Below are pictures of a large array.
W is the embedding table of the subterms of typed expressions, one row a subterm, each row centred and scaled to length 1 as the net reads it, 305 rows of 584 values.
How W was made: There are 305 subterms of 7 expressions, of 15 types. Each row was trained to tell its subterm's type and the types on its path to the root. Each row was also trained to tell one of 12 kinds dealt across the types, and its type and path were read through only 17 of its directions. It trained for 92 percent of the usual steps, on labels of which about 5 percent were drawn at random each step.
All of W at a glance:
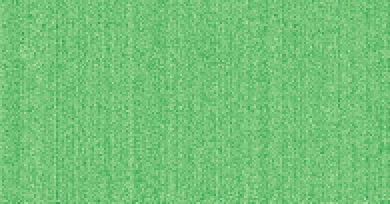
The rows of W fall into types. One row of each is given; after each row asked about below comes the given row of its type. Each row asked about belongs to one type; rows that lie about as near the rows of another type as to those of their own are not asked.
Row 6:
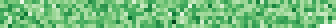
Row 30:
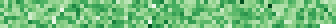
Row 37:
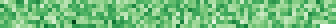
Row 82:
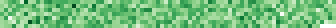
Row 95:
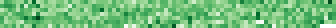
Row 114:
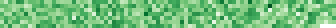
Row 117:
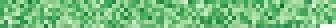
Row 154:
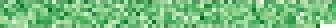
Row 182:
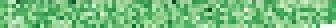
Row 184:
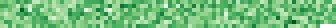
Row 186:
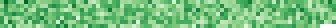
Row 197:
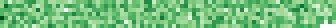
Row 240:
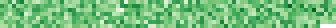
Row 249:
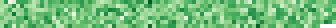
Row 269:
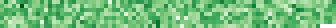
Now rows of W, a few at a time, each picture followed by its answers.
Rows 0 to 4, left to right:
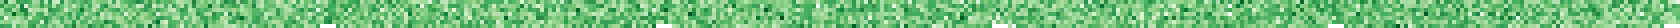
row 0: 184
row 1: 240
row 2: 30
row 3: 30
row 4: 114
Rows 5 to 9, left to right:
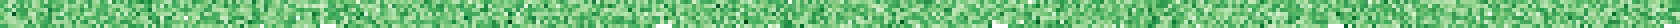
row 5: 114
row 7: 154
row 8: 114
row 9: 37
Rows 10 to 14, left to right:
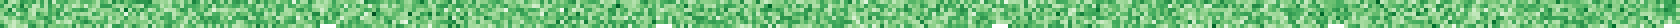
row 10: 154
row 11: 249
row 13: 114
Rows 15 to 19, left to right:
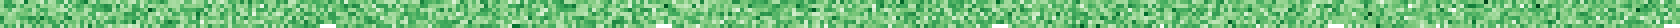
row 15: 249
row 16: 184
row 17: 249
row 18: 240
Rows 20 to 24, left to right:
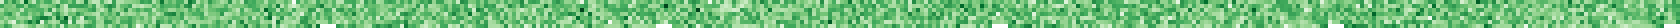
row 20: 37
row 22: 95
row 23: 182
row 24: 182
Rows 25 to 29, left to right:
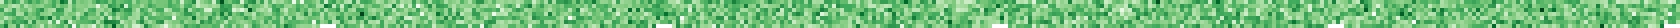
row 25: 186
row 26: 184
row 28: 117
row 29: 6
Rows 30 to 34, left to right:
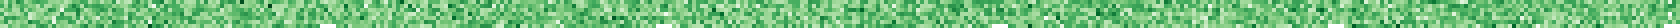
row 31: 6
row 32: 249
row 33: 240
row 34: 6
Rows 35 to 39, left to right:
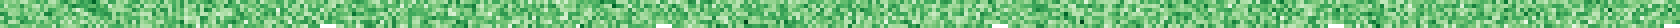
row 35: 30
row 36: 37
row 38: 37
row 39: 37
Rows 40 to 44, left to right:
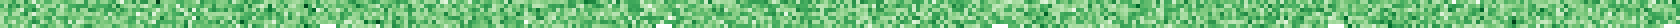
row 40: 30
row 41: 154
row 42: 117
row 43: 95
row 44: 186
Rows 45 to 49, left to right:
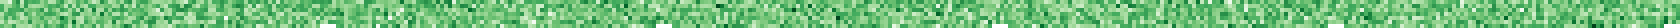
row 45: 154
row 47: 154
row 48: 95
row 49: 182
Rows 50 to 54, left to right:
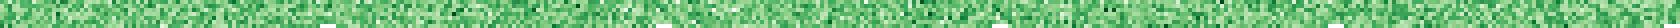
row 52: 95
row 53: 182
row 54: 269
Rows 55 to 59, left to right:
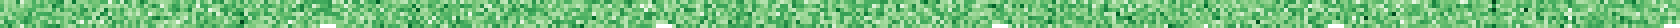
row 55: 114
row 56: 240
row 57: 240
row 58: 240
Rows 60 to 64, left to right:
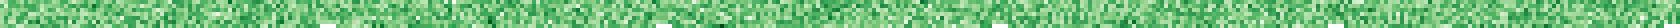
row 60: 30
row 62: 95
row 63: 95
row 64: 154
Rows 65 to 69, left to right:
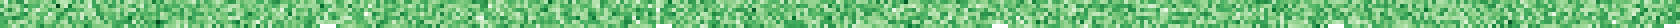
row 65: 95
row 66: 114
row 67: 240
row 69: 95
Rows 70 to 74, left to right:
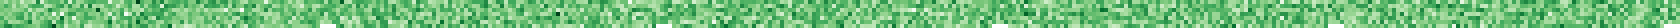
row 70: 114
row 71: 182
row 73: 269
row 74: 249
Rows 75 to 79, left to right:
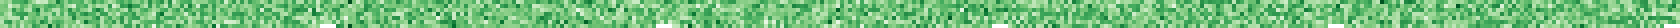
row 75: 82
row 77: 186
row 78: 269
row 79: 6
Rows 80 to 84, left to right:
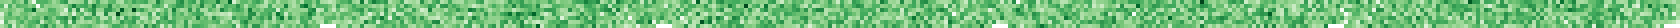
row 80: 30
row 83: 6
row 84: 6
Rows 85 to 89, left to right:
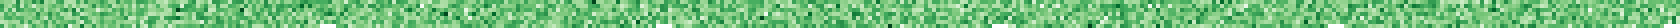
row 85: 154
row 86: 240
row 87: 184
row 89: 249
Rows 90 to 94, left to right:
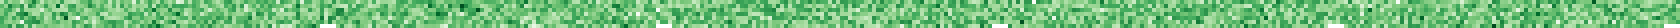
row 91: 6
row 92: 269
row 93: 154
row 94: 269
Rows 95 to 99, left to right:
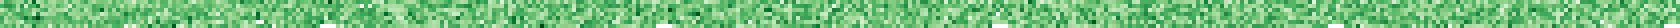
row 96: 182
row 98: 117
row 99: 154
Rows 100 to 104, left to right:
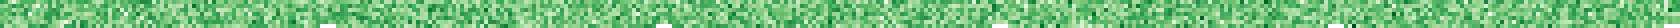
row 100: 197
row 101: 197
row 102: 95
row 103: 117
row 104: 114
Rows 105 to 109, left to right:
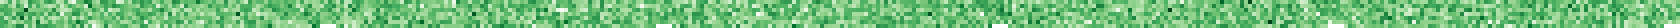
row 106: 240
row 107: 197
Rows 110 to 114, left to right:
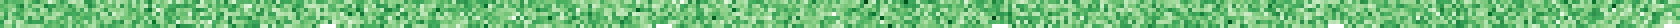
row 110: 154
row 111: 6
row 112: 249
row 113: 182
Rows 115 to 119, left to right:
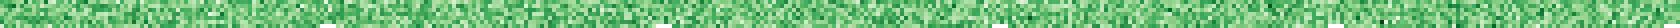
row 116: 269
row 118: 182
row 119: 186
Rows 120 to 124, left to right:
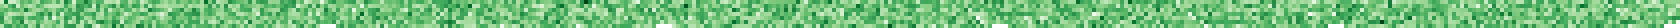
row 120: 249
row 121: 186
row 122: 197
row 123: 197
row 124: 117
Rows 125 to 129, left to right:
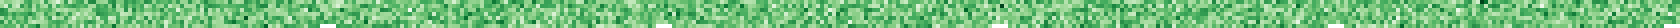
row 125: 197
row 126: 114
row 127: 154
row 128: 249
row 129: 249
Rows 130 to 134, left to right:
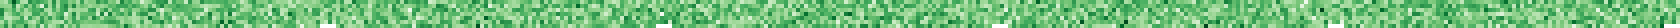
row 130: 240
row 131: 249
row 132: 117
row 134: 240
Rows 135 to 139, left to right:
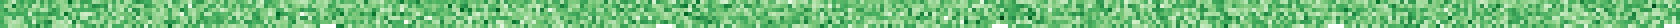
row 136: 186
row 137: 184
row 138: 269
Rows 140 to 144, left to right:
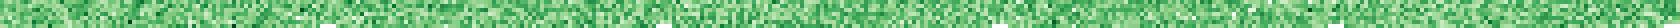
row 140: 117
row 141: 240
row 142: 95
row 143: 6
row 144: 95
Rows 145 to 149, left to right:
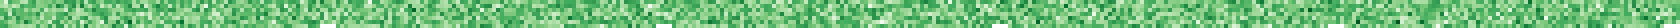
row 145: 95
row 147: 154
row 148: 184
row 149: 182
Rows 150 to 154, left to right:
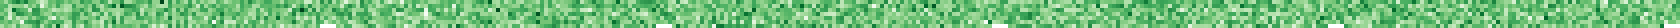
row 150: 186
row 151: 197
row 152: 240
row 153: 197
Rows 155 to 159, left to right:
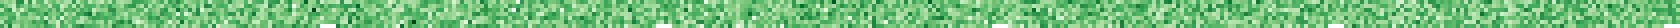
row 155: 37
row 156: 184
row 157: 117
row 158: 186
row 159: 184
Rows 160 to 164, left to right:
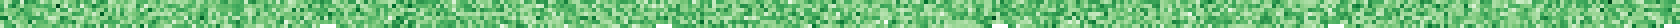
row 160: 184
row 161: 184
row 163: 182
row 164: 117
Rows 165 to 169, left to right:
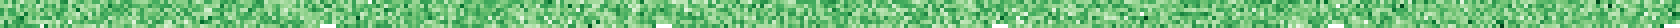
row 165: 6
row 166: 114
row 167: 30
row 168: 182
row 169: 95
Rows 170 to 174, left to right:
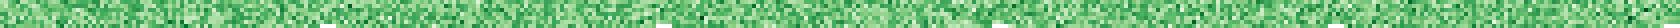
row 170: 30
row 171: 269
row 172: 182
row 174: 82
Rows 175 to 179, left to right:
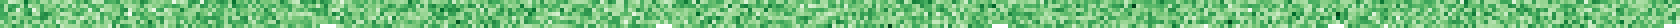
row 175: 117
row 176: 197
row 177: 184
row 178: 197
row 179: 249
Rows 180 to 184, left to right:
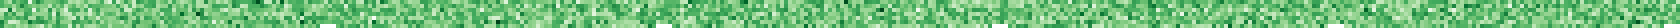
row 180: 154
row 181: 182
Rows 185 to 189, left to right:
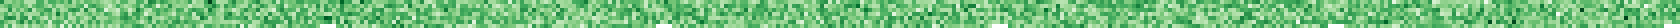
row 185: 249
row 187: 269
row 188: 154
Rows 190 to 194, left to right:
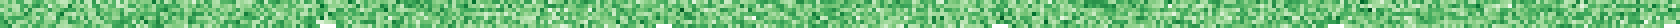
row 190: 95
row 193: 249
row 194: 269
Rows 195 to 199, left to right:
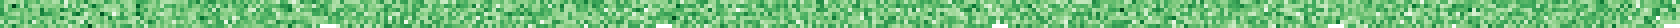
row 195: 117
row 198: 184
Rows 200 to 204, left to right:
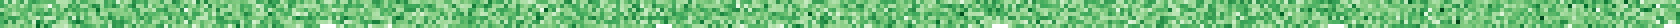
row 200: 182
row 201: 30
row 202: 269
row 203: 184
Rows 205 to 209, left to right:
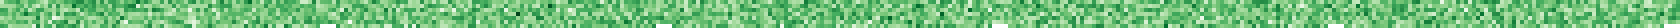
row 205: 186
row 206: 154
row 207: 182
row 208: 37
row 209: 269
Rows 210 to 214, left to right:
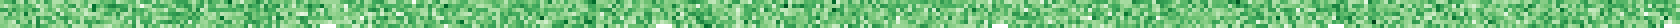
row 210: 6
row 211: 240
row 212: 182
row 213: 30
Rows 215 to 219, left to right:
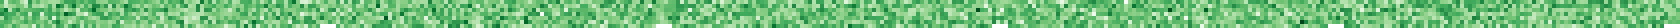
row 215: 269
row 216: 114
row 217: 117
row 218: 184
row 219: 197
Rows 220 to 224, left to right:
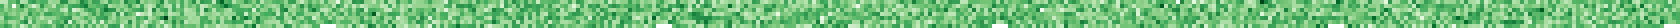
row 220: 30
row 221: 269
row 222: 95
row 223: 95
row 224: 249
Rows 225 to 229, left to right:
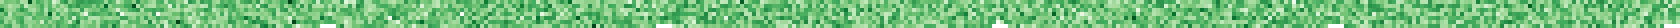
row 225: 184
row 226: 6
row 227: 197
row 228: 249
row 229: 37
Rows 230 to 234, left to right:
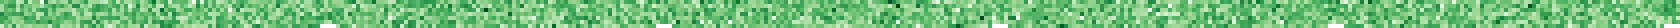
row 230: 197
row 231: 184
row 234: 37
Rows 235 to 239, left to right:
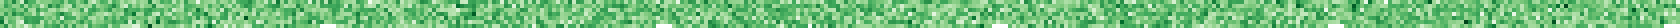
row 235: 186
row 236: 117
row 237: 240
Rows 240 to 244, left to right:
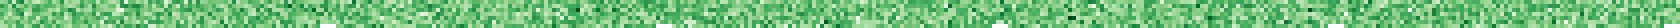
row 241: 30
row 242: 197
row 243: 117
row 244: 6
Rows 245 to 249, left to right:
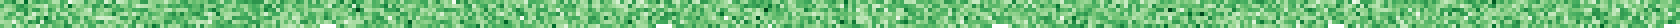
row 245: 154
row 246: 184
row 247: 30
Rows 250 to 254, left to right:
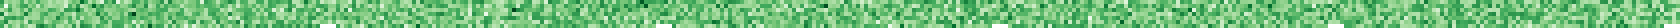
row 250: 117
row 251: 154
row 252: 154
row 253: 240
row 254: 182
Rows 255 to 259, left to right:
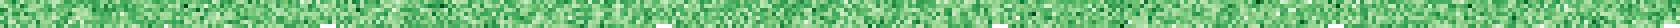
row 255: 6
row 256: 184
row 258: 186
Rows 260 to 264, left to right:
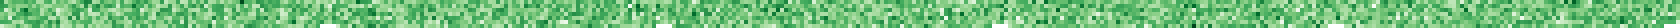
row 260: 182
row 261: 182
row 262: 30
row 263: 82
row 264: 249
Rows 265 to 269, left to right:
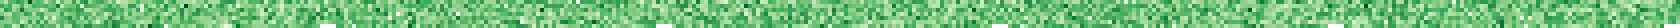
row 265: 184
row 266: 182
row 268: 240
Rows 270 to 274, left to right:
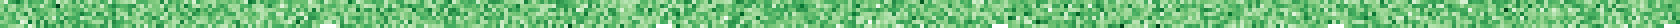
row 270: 186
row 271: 30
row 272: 6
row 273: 186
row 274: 30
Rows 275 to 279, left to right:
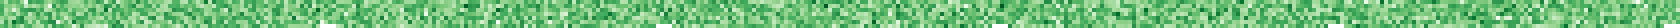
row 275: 154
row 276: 30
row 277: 37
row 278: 269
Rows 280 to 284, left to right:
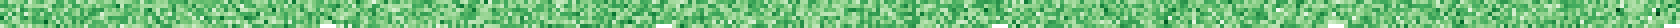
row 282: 249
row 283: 114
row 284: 30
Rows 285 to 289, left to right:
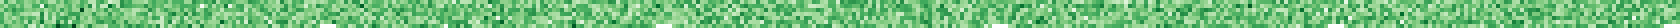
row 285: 240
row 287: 184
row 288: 249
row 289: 249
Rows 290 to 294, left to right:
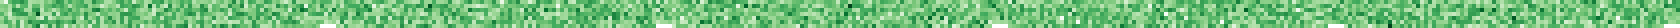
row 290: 82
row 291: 30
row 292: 82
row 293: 269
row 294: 186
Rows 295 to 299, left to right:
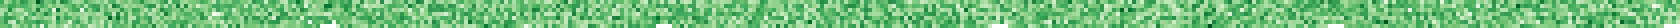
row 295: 182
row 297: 269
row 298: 186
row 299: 240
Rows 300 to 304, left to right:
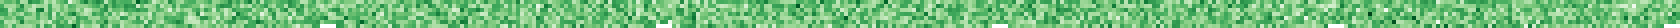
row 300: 154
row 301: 95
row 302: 249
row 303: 154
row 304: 30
